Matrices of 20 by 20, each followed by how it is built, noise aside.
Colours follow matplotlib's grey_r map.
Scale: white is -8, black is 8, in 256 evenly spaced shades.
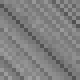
Toeplitz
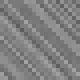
Toeplitz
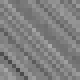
Toeplitz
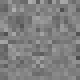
low rank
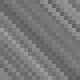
Toeplitz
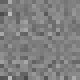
low rank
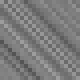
Toeplitz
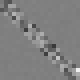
banded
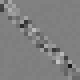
banded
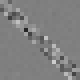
banded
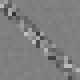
banded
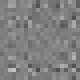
low rank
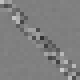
banded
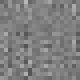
low rank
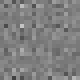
low rank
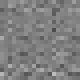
low rank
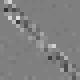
banded
